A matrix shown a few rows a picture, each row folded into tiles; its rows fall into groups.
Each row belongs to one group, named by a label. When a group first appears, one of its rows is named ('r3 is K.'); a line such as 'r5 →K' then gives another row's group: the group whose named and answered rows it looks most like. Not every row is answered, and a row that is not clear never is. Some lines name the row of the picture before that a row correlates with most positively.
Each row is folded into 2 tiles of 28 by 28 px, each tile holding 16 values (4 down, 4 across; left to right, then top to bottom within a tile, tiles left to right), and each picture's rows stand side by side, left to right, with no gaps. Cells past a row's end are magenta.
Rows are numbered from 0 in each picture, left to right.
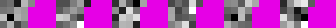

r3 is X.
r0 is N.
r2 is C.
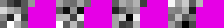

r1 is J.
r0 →N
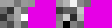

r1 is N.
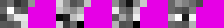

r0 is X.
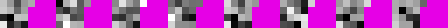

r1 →C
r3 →J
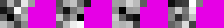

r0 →N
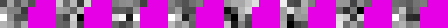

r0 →J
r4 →N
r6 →J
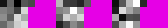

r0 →X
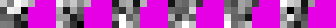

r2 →C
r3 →X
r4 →J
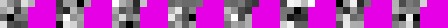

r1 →C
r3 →J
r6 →C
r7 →N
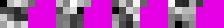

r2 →N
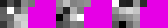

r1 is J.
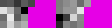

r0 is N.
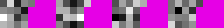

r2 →N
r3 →J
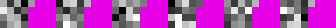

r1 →C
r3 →C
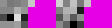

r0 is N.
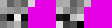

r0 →N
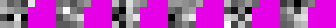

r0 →N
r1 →X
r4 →J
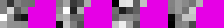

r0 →J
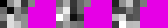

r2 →C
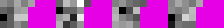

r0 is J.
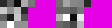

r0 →N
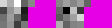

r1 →J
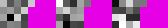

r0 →N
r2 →C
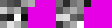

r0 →N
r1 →C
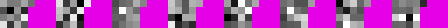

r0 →J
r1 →N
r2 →X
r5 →X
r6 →C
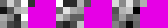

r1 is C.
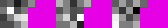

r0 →X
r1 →J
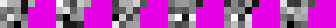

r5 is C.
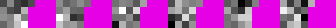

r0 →X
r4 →X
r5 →N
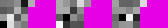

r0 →C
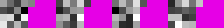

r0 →J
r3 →C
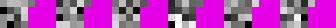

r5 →N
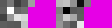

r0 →X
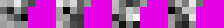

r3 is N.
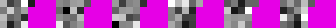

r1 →J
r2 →C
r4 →X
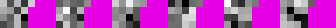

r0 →N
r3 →X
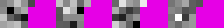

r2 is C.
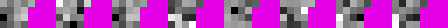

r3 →C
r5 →N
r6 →J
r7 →J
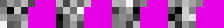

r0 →J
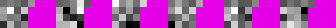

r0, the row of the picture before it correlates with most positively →1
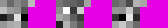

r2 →N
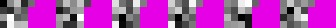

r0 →C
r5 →J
